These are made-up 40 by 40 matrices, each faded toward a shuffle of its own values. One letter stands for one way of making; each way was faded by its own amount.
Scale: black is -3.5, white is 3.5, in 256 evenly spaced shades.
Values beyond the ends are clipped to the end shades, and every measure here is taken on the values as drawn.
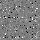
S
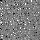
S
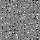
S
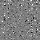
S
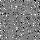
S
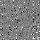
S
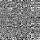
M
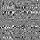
M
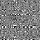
M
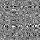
M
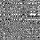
M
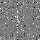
S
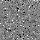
S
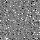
S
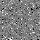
S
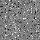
S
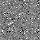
S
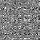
M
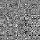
M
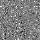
S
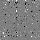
S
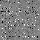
S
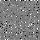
S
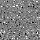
S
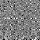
M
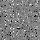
S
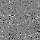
S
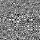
M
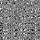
M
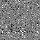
S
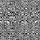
M
